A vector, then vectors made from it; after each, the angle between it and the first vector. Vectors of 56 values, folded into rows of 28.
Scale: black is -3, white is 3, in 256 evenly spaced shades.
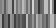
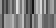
orthogonal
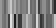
partly aligned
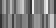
partly aligned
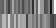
nearly opposite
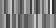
partly aligned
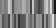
nearly parallel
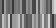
partly opposed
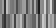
partly aligned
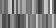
nearly parallel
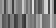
nearly parallel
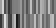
orthogonal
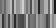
nearly parallel
